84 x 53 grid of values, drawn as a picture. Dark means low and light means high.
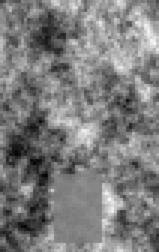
Mirror symmetry: none. Histogram: bell-shaped. Grain: blotchy. Odd patch: calmer, in the bottom middle. Ninth with the highest average: top right.
